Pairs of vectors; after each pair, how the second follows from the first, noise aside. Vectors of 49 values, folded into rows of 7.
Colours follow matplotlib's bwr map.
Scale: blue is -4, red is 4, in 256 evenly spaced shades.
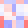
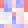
reversed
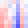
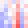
negated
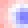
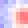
negated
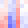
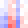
negated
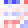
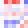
negated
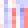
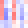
reversed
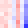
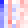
reversed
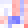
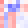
reversed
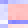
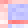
negated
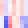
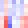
negated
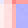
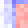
negated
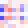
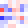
sign-scrambled
